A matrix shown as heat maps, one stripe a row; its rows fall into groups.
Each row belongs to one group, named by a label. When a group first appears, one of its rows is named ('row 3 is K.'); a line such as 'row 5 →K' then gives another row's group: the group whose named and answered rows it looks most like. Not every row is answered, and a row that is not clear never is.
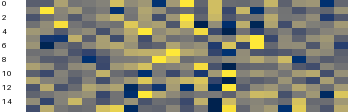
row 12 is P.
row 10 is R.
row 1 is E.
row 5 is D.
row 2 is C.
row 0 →C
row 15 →P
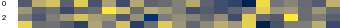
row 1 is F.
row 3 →D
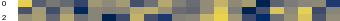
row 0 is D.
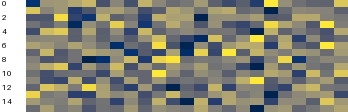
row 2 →R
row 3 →F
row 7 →P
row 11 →D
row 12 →E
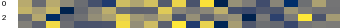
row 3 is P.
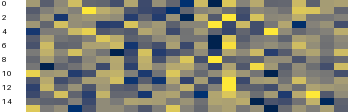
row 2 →P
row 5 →P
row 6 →P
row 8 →C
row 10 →D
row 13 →R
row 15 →D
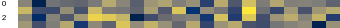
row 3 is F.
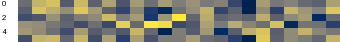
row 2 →C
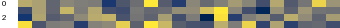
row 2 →P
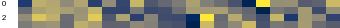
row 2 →E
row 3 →E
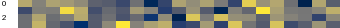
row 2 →P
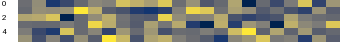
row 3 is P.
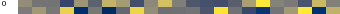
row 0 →F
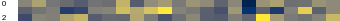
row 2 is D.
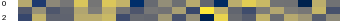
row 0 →F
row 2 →P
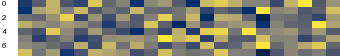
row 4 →R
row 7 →D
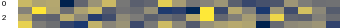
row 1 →E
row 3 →D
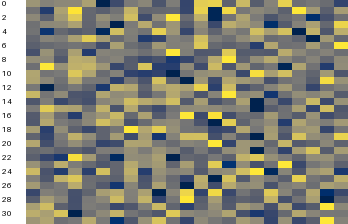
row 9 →E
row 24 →D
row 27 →C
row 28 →C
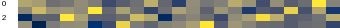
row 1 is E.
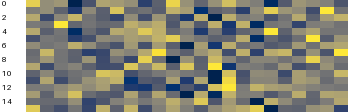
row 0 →D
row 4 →F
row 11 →P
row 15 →D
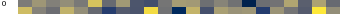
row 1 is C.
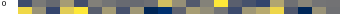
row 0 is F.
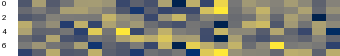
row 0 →P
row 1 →R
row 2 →C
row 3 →F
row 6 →P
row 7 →R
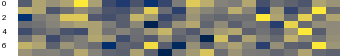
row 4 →R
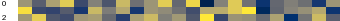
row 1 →D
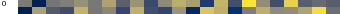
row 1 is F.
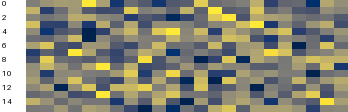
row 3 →D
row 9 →E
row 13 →R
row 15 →R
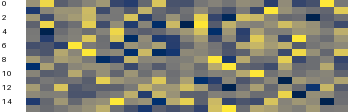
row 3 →P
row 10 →D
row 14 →C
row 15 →R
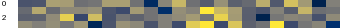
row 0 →C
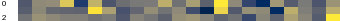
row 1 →P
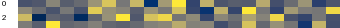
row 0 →C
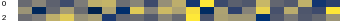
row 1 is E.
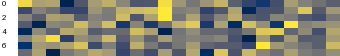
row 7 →P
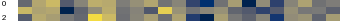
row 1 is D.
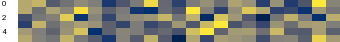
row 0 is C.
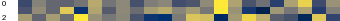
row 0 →R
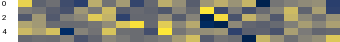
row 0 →D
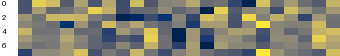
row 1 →P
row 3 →F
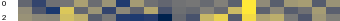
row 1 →D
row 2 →R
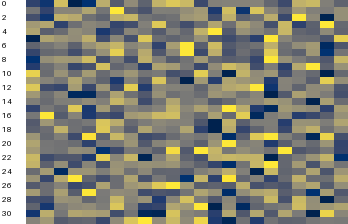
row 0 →R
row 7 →C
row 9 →R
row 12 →D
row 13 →D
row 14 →F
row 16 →E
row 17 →P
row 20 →D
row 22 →D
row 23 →F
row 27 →F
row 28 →C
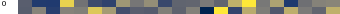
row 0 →D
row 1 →P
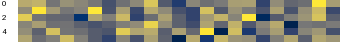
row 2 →D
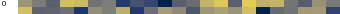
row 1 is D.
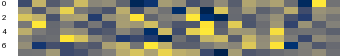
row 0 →F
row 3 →E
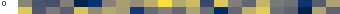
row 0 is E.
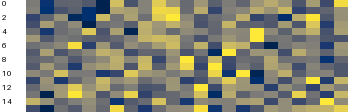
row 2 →R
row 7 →P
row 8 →C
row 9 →C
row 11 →R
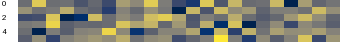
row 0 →E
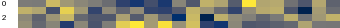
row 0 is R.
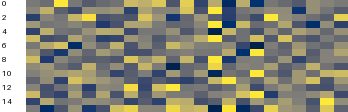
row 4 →P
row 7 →P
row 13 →D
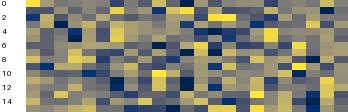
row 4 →F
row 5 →F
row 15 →R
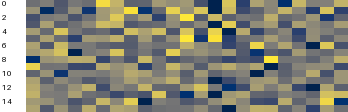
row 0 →P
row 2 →C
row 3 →P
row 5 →C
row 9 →D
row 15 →F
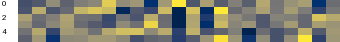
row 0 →C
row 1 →P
